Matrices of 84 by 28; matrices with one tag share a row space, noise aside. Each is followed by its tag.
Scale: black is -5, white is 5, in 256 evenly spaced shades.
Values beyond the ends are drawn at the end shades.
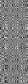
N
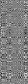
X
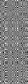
N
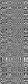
X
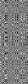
N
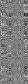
X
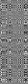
X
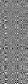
N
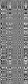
X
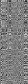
X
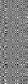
N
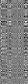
X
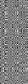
N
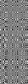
N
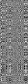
X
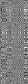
X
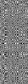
N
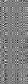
N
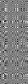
N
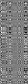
X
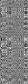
X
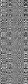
X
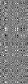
N
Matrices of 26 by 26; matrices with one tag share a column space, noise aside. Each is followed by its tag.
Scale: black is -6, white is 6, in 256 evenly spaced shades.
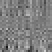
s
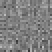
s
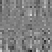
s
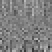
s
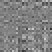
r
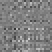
r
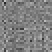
r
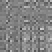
r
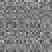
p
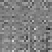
r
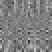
s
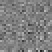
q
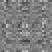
p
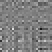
r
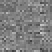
q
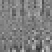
s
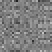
p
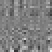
s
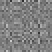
p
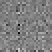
q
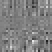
s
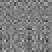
r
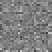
q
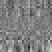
s
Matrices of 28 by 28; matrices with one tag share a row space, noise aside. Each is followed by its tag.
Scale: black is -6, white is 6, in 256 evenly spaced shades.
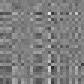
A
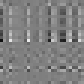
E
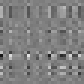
E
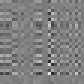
A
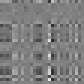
A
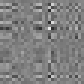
A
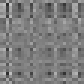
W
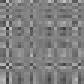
W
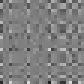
E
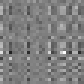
E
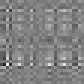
W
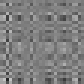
W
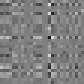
A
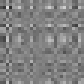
W
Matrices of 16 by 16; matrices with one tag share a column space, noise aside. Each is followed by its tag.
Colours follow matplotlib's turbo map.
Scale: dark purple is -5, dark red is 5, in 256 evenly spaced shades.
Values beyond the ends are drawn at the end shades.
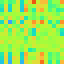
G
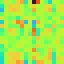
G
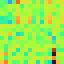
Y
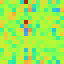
G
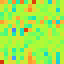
G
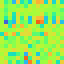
Y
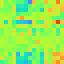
G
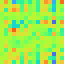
G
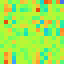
G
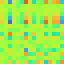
Y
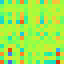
Y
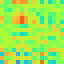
Y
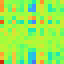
G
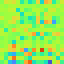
Y
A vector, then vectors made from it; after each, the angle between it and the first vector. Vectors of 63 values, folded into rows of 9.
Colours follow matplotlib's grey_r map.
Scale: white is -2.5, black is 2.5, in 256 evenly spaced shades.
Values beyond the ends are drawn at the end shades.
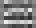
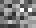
partly aligned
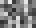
orthogonal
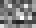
partly opposed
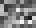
partly aligned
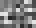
partly aligned
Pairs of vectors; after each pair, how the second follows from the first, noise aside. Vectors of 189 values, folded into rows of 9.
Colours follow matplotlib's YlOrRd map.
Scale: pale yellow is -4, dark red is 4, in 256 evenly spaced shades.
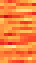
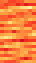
wrapped around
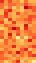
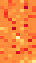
partly zeroed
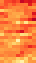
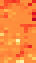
partly zeroed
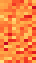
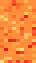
partly zeroed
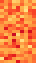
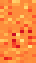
partly zeroed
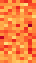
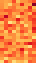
wrapped around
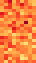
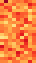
wrapped around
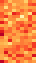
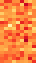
wrapped around
